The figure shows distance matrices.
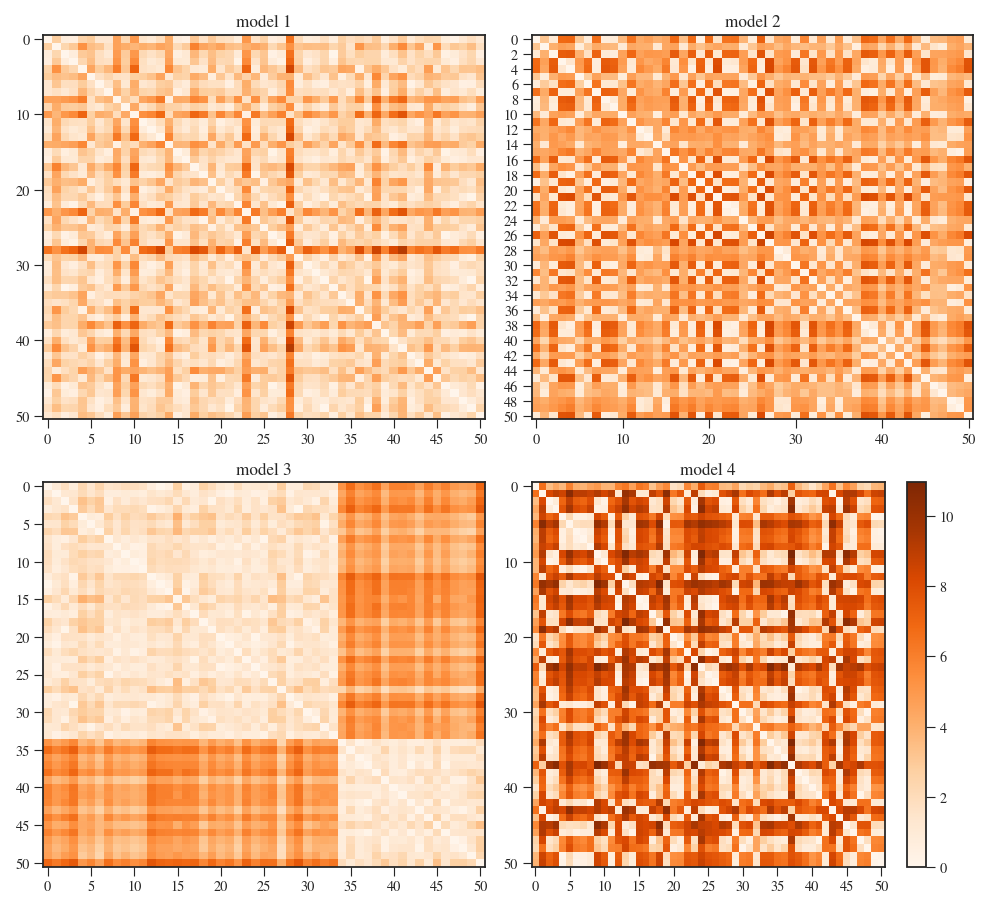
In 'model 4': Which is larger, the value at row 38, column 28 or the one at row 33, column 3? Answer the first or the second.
the second
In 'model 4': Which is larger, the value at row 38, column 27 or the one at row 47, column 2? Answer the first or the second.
the second
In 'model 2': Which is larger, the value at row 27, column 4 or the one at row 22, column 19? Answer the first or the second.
the first
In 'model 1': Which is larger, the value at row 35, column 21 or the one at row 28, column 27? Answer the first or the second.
the second
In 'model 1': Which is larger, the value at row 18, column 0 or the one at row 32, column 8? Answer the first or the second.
the second
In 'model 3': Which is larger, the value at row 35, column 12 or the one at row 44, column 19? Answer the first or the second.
the first
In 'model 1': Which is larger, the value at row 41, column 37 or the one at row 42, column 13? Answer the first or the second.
the first
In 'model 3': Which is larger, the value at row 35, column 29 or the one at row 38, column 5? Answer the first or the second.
the first
